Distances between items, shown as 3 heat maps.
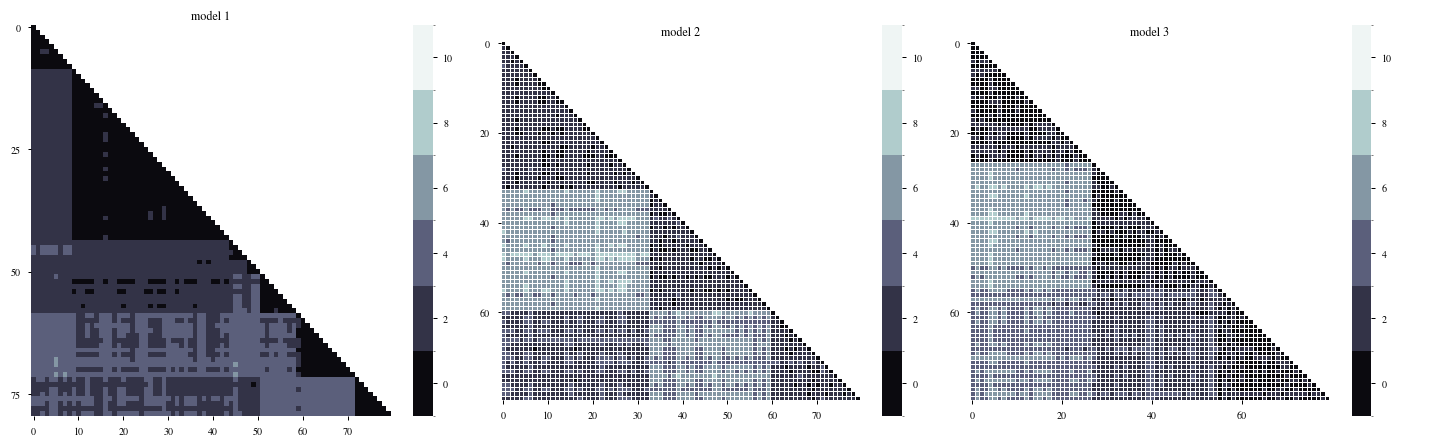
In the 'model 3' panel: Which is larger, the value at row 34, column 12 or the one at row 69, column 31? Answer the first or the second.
the first
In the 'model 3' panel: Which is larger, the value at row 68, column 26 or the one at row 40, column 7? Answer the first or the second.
the second
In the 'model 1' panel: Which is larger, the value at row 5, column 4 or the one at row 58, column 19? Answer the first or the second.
the second
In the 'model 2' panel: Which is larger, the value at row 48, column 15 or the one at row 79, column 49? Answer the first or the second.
the first
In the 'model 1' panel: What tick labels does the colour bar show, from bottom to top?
0, 2, 4, 6, 8, 10
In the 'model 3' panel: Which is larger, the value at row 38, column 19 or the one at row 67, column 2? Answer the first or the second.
the first
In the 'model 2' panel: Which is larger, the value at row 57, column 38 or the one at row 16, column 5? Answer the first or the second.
the second
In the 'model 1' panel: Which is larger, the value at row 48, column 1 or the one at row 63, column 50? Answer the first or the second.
the second
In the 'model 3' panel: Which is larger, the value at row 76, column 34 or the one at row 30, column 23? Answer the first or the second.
the second
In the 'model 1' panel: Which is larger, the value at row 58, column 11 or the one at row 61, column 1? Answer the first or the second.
the second
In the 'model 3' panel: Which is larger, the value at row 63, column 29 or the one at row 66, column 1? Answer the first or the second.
the second
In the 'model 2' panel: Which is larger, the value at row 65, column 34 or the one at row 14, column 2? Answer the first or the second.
the first
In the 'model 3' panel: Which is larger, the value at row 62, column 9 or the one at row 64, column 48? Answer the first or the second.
the first
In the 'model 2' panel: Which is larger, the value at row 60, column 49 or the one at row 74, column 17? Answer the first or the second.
the first
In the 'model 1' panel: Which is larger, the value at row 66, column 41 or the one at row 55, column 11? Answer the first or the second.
the first
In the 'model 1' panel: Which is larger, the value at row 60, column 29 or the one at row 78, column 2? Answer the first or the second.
the first
